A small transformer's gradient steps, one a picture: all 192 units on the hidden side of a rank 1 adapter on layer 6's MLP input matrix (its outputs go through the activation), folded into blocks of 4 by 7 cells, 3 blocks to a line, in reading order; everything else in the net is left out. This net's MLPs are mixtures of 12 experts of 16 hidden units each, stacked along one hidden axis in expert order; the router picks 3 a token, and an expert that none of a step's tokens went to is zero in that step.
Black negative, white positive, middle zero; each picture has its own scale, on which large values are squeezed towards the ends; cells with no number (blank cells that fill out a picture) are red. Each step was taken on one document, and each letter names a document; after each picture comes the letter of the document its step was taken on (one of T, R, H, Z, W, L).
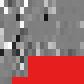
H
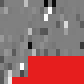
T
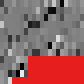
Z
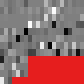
Z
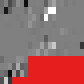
T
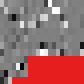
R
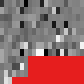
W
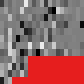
R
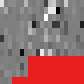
T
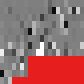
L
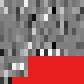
R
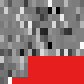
H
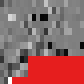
L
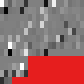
T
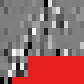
L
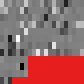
H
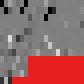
T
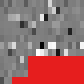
R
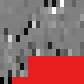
Z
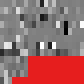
H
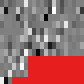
W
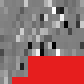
R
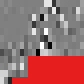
L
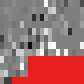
L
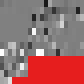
L
